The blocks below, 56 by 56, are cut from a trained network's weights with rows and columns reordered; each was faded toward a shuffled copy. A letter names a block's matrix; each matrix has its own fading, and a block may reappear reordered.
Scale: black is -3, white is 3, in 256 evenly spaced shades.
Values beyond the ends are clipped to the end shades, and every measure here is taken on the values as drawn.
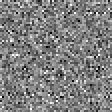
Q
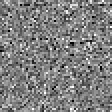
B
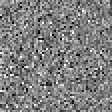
B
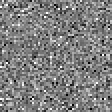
B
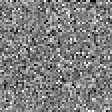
Q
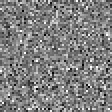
Q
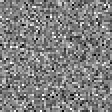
Q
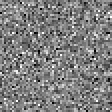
B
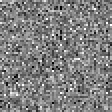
B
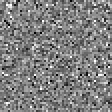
B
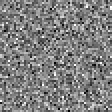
Q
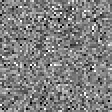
B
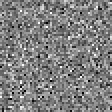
B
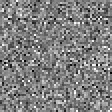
Q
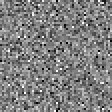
B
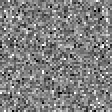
B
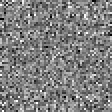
Q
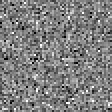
B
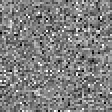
B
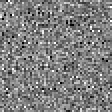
B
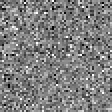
B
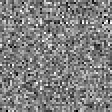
Q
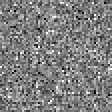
B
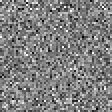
Q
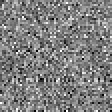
Q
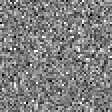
B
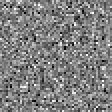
B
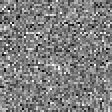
Q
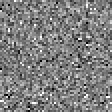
B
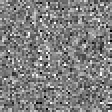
B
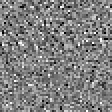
Q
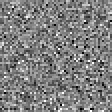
Q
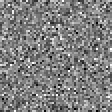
Q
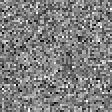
Q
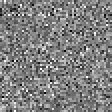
Q
